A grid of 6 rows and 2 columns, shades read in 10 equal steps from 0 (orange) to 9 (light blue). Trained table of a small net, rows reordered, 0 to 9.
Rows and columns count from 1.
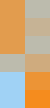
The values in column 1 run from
2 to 9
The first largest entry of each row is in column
2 2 2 1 1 1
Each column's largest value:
9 6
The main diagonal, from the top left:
2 5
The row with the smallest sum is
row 2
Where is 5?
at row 2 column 2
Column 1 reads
2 2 2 6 9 9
